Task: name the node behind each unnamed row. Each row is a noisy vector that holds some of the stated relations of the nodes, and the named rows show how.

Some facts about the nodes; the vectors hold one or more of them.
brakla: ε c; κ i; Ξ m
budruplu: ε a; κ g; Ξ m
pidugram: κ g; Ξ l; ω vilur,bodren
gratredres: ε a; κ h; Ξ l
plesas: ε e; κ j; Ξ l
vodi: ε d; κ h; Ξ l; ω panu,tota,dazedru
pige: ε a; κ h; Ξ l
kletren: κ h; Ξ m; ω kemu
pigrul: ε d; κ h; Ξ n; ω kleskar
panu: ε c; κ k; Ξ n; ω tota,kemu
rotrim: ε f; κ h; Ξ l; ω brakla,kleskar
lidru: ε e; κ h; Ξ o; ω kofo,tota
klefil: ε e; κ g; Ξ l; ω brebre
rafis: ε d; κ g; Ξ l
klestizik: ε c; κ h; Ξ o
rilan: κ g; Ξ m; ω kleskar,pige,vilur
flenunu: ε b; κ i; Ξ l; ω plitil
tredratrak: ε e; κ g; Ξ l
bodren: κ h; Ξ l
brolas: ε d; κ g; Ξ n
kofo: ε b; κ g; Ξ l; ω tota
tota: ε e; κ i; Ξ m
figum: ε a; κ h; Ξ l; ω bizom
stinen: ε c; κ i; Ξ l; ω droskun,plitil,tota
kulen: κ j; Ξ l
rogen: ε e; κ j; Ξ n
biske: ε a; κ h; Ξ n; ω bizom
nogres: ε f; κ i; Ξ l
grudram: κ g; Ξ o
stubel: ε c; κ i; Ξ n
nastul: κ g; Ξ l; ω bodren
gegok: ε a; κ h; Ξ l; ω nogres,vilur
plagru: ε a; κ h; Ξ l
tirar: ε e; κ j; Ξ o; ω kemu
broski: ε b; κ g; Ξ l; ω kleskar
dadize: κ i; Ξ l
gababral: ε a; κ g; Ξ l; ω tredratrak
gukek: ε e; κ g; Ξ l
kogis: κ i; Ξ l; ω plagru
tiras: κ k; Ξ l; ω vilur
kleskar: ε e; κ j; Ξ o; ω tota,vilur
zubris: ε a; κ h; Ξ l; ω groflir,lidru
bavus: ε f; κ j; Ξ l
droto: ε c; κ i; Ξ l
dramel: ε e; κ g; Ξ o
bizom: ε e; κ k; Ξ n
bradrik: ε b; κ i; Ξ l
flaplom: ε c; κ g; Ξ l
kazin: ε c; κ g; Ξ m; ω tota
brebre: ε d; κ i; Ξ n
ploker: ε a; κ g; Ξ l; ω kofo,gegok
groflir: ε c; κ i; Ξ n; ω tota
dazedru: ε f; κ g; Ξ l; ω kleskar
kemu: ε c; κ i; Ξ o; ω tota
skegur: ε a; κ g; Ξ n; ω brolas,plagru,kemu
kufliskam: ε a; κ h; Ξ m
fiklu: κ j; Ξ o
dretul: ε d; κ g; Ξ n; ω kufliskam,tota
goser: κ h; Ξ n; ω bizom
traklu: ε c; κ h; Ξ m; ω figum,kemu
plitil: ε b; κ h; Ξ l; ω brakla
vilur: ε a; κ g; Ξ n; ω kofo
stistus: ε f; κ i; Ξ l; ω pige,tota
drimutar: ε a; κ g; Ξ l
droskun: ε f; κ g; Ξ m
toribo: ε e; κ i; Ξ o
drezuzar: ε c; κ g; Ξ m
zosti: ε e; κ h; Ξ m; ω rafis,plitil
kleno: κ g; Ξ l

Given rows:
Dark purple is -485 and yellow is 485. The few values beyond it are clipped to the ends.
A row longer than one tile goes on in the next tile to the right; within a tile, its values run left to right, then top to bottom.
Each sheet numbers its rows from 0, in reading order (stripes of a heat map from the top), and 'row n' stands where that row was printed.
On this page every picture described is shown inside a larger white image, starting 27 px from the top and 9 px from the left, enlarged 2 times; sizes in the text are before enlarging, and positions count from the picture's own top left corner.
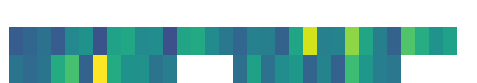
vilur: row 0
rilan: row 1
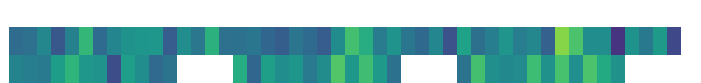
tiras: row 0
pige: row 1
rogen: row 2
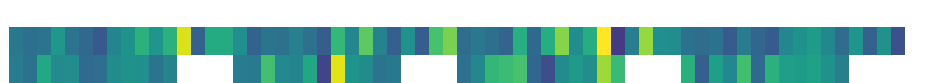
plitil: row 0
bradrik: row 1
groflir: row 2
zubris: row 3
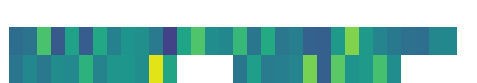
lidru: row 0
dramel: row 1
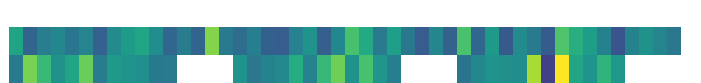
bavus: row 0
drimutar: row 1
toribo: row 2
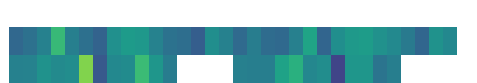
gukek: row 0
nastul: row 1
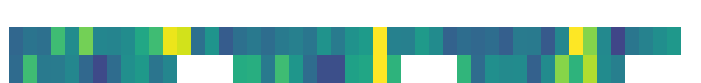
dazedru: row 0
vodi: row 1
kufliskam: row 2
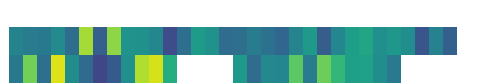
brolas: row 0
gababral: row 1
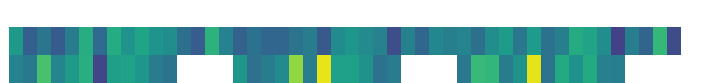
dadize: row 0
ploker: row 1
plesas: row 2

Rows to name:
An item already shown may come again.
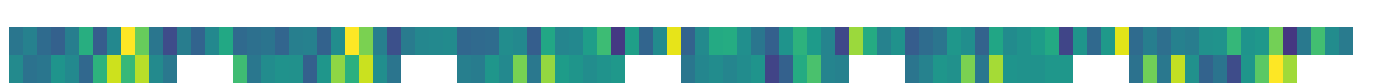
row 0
budruplu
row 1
kufliskam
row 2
kofo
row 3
zosti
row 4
kofo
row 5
dretul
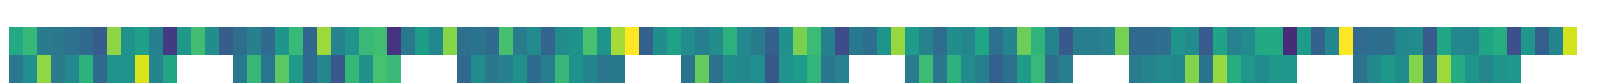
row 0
bizom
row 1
kazin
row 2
broski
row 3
droskun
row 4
drezuzar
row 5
kofo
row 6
kofo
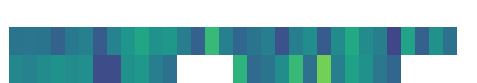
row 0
bodren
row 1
gegok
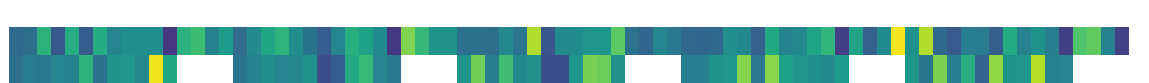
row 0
lidru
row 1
zosti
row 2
rafis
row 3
kofo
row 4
biske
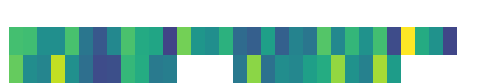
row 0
traklu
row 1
kleskar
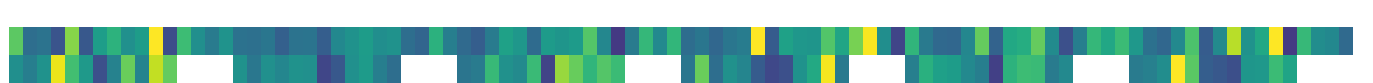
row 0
kemu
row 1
bodren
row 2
tota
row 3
pigrul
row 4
brakla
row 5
panu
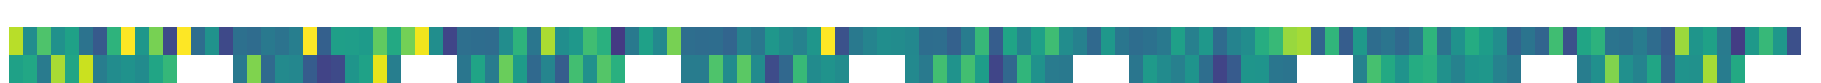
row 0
tirar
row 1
pigrul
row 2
kazin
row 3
stinen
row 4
kogis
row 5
rotrim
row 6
kulen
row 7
bizom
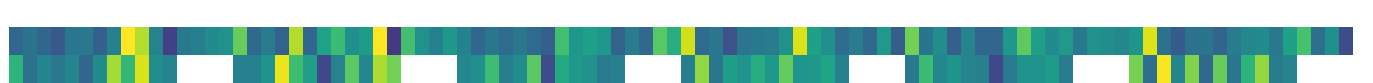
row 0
kufliskam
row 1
kemu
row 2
nogres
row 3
fiklu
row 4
klestizik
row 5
figum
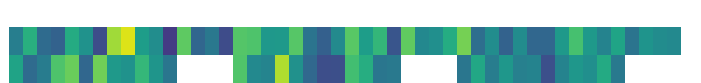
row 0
skegur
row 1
traklu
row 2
klestizik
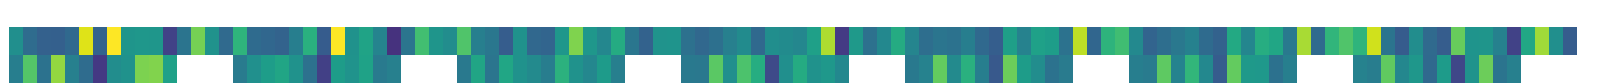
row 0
brebre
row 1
stubel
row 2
grudram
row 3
stistus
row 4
flenunu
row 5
flenunu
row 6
goser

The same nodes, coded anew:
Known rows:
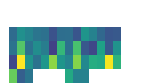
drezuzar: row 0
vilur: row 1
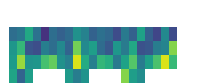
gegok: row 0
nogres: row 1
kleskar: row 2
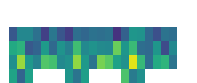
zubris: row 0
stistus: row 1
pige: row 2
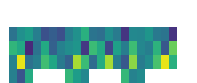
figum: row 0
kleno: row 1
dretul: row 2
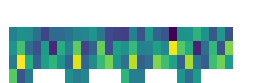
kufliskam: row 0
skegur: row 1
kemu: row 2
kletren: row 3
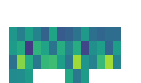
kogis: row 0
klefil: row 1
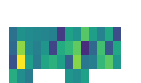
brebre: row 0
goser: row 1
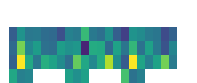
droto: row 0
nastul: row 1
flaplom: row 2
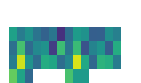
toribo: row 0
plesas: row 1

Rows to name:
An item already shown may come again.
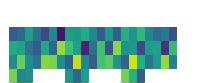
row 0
lidru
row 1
kletren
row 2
grudram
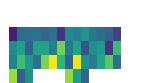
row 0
kofo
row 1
dramel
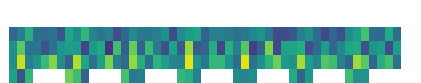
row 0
rotrim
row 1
grudram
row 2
bradrik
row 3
rogen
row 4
skegur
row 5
zubris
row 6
bodren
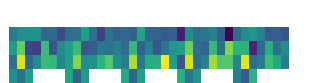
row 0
biske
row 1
gegok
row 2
dazedru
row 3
panu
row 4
figum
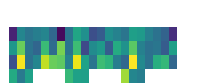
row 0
panu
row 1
plesas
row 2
klestizik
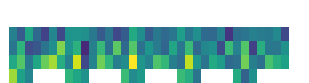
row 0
kleskar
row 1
tirar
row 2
bavus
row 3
toribo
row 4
flenunu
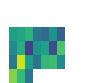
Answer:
fiklu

